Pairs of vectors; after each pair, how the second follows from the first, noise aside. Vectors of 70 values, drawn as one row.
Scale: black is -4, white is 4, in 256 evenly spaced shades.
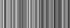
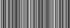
sign-scrambled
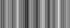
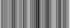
wrapped around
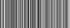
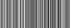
wrapped around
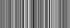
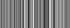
sign-scrambled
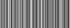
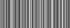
wrapped around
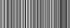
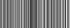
wrapped around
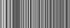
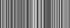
wrapped around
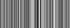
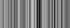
sign-scrambled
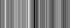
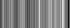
wrapped around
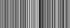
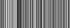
wrapped around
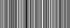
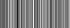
wrapped around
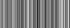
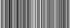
wrapped around
